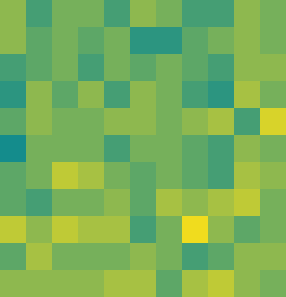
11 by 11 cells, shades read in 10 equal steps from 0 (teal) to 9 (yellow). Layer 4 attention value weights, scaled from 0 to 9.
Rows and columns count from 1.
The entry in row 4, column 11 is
4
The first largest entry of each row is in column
1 1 10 10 11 10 3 10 8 2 9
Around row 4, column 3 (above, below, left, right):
4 4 5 5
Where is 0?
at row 6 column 1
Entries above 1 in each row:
11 9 11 9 11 10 11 11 11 11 11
